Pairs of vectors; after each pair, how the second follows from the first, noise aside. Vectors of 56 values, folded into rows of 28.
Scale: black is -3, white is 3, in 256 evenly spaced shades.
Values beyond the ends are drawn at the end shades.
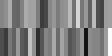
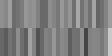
shrunk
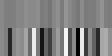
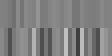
shrunk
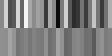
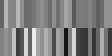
wrapped around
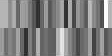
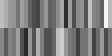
copied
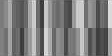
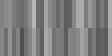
shrunk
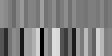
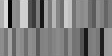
wrapped around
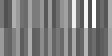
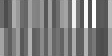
copied
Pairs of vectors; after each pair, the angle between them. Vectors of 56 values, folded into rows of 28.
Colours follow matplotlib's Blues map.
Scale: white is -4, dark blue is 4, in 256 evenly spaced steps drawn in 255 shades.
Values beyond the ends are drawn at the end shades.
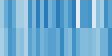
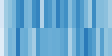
orthogonal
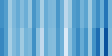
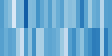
partly aligned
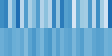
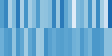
nearly parallel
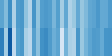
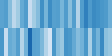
orthogonal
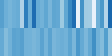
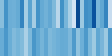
nearly opposite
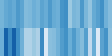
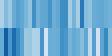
nearly parallel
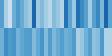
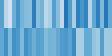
nearly parallel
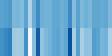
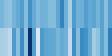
nearly opposite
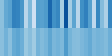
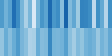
nearly parallel
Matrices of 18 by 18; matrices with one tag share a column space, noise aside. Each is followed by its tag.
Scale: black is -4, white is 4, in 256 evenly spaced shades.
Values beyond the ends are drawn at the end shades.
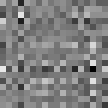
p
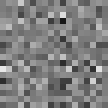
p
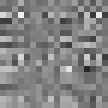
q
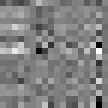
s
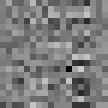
p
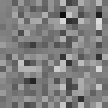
p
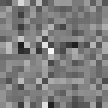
s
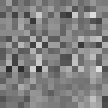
q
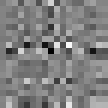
s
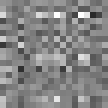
q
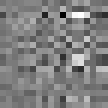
q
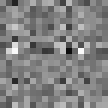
s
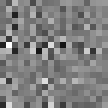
s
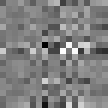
s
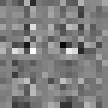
s
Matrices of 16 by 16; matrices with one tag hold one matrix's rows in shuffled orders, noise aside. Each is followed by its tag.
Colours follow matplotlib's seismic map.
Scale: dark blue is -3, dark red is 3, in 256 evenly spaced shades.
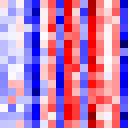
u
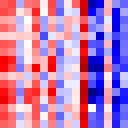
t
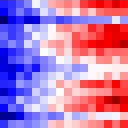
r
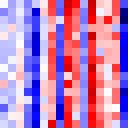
u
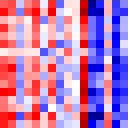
t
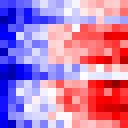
r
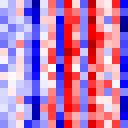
u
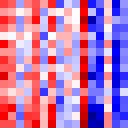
t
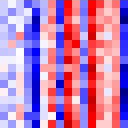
u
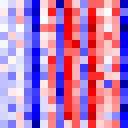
u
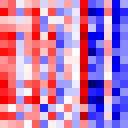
t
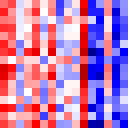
t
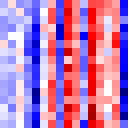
u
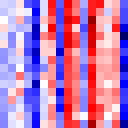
u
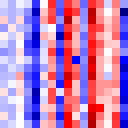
u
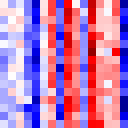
u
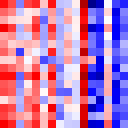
t
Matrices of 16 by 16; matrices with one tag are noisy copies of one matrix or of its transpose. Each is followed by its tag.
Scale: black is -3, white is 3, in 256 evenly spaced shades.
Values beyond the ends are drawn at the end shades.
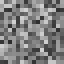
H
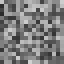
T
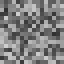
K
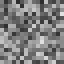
K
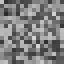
T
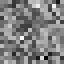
K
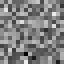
H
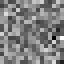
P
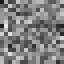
P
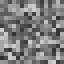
K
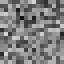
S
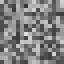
T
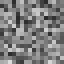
S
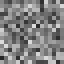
K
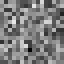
H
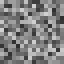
S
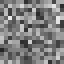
P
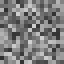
K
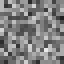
S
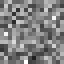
H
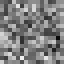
K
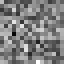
T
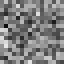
K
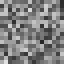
H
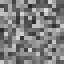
S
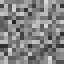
H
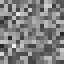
H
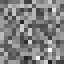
P
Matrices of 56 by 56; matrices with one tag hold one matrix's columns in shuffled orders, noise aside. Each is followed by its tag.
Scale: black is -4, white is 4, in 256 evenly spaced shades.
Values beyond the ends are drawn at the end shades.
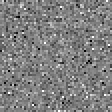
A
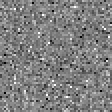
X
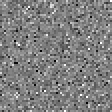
A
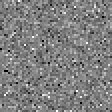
A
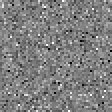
A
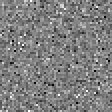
A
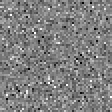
X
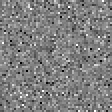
A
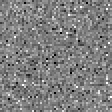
X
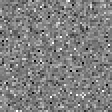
A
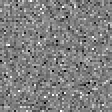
A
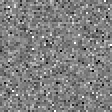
A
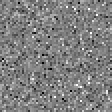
X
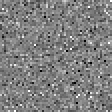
A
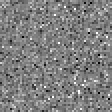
X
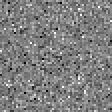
X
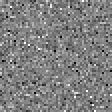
A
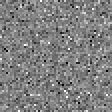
A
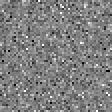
A
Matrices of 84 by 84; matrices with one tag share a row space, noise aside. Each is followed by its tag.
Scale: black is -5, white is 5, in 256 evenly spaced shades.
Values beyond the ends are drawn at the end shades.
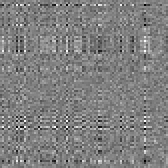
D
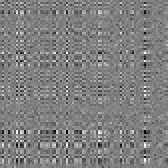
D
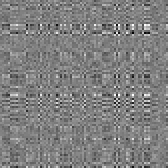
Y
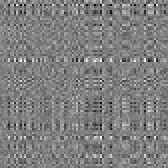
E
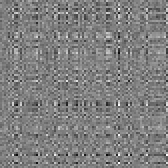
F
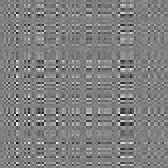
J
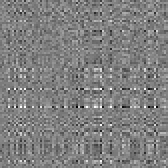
E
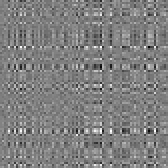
E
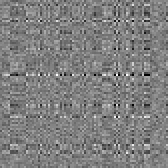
Y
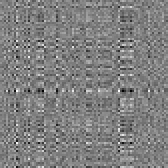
J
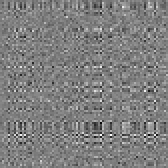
E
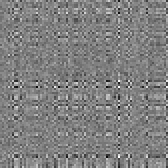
F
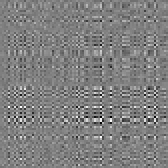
E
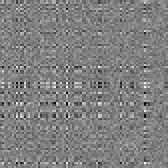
D
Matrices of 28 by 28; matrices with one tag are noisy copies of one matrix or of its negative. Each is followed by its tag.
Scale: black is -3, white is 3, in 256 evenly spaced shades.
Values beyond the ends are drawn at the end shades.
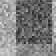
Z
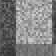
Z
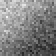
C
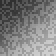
C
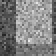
Z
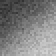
C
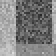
Z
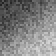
C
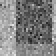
Z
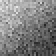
C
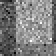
Z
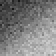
C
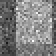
Z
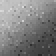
C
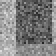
Z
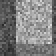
Z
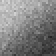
C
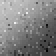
C
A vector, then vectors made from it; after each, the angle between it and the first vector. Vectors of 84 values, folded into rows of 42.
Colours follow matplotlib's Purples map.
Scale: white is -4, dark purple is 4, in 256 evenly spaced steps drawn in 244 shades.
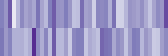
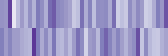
nearly parallel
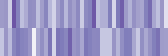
nearly opposite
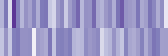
nearly opposite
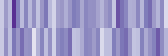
nearly opposite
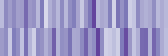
partly opposed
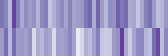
partly opposed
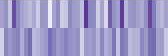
partly opposed
